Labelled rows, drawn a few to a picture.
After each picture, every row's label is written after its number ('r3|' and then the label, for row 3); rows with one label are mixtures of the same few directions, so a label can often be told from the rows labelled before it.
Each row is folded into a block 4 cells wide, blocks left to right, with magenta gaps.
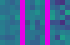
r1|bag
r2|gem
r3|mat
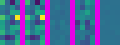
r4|bag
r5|bag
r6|gem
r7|gem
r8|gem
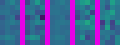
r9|bag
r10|bag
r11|bag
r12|mat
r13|gem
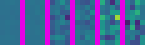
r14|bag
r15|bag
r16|bag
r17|mat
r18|bag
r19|gem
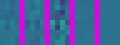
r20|gem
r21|gem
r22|gem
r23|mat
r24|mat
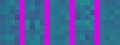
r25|bag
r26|gem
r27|bag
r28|mat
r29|mat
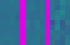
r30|bag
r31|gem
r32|gem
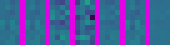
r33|gem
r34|gem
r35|mat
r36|bag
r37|mat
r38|gem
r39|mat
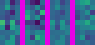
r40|gem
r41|mat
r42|gem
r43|mat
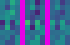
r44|gem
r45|gem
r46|gem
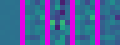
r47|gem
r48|bag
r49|gem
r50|bag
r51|bag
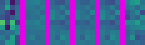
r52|gem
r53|mat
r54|mat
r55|mat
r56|mat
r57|mat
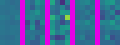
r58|bag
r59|gem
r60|bag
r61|mat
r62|mat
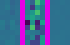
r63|gem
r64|gem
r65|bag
